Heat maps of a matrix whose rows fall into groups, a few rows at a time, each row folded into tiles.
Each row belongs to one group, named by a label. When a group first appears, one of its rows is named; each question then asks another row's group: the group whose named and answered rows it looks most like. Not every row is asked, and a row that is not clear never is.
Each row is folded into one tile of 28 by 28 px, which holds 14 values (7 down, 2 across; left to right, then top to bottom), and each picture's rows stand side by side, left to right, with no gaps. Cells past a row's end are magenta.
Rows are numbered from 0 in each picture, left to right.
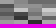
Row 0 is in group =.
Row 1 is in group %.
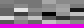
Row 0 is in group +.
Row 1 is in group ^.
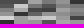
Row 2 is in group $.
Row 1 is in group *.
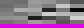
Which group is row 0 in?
+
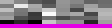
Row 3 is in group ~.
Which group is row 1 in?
~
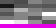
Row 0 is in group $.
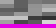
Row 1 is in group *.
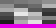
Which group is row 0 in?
~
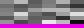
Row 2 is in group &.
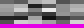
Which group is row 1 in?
=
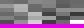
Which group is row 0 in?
%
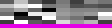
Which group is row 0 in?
^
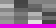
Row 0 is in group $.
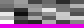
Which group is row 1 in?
%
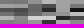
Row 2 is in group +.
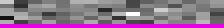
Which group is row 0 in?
&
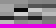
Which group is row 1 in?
&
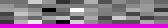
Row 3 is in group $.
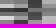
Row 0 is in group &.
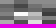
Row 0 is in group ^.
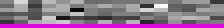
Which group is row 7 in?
$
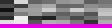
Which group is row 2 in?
=
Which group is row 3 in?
~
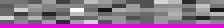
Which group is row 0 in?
+
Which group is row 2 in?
%
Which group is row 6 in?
$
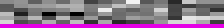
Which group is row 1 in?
^
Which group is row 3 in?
%
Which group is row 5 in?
%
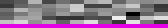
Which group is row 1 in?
$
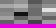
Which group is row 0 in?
^
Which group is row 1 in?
%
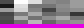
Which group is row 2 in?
^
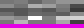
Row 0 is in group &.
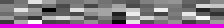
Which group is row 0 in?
%
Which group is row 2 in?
+
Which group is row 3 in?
&
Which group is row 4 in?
~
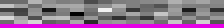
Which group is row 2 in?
^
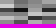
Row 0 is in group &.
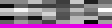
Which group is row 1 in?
&
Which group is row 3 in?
%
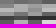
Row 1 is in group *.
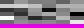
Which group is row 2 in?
^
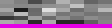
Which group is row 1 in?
%
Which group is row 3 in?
%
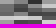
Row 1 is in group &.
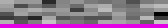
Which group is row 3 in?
*
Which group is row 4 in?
$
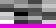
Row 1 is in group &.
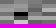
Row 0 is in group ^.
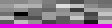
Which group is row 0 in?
^
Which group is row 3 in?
~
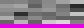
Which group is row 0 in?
^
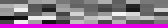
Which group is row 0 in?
*
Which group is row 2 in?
~
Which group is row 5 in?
+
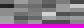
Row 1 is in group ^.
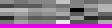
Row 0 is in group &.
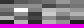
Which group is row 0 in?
%
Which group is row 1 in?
~
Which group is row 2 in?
&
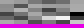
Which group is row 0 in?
=
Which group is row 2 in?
^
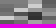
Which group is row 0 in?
+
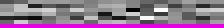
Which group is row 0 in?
*
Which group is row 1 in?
&
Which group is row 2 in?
=
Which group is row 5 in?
+
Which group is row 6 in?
=
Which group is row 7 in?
&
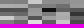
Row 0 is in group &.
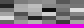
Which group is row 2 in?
%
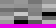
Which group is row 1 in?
^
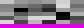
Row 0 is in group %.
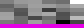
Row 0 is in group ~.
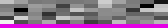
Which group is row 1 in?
^
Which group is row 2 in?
+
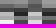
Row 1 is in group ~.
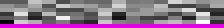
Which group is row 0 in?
~
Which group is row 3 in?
~
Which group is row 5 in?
*
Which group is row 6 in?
=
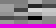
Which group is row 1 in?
&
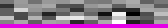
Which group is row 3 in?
^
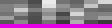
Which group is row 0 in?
%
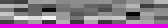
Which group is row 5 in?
=
